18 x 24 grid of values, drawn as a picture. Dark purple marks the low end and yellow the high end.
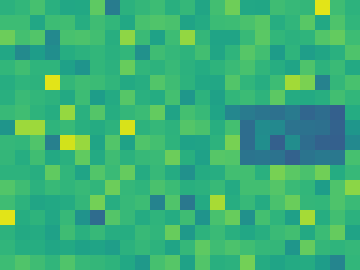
There are no regular stripes. The ninth with the lowest average is the middle right. No single row or column stands out from its neighbours. An odd patch, lower than its surroundings, sits in the middle right.
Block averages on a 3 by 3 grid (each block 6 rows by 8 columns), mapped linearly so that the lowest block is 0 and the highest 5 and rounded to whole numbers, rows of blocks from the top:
455 / 550 / 445
